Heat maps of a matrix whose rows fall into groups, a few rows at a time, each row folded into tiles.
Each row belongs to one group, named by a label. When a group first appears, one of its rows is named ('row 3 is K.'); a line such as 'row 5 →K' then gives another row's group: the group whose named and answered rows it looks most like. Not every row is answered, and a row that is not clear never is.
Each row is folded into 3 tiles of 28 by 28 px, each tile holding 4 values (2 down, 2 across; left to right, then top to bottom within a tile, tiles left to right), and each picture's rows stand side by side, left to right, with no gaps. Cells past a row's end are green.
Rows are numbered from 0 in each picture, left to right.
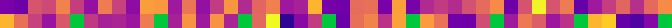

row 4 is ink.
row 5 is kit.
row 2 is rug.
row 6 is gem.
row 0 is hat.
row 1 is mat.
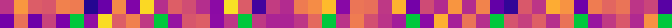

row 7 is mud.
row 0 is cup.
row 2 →mat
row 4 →gem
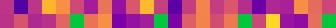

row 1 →kit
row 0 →hat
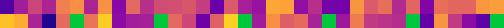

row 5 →cup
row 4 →cup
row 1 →kit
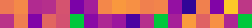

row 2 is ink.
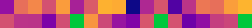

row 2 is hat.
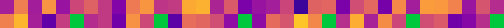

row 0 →kit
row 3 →ink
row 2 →gem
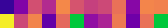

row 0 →hat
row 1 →mat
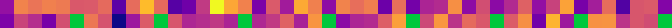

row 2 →hat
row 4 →mud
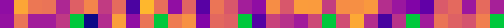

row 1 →mat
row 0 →cup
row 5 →ink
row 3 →cup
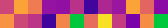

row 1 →kit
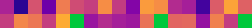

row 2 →rug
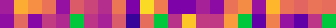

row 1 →mat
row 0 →cup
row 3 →cup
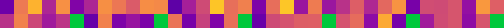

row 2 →hat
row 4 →rug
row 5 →mat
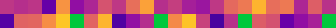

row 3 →mud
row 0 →ink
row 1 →kit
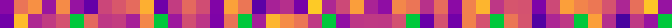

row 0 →gem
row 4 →mat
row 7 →rug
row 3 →ink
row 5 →rug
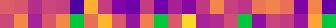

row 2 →kit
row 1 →mud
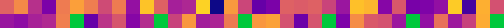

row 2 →ink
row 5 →ink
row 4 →gem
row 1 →mat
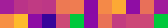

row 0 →kit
